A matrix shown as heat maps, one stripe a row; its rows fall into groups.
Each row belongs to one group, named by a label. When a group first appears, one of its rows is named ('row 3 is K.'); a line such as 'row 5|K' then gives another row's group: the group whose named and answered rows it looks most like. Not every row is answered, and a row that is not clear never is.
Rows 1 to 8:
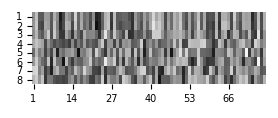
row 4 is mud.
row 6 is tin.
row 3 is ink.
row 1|ink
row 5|tin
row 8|mud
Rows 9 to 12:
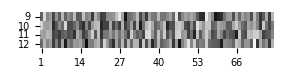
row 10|mud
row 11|mud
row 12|tin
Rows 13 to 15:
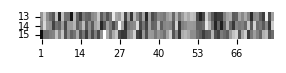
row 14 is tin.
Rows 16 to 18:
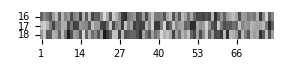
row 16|ink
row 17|mud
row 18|ink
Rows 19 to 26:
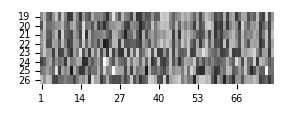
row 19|ink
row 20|ink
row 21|ink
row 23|mud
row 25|tin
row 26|mud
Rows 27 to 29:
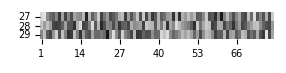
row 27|tin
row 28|mud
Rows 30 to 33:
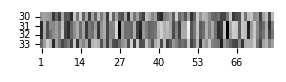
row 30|mud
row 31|ink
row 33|mud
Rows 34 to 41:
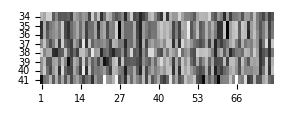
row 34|mud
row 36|ink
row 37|ink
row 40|ink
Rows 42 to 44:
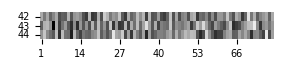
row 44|tin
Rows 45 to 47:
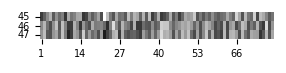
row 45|tin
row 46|ink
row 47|ink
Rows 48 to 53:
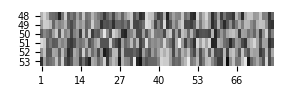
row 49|mud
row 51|mud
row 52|ink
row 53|ink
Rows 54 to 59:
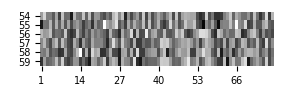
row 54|tin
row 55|tin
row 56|mud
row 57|ink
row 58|mud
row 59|ink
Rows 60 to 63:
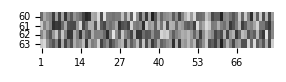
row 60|tin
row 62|ink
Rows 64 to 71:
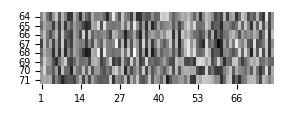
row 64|ink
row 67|tin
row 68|tin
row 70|tin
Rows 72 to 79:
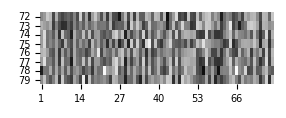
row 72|mud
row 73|mud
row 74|tin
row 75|mud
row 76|tin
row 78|tin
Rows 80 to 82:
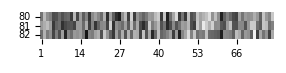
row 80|mud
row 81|mud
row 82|tin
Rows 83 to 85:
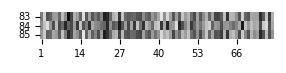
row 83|ink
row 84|mud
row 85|ink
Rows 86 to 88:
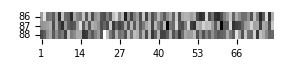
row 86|tin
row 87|mud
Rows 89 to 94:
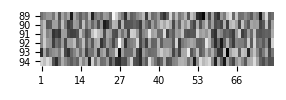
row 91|mud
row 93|ink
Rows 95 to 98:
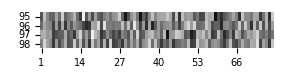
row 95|ink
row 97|mud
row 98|mud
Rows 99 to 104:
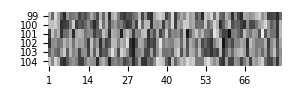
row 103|ink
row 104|mud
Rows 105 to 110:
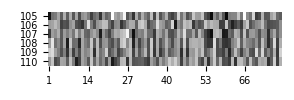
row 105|tin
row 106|mud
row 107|tin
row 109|tin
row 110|ink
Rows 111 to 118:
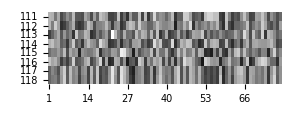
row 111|mud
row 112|mud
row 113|tin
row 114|mud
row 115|tin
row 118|ink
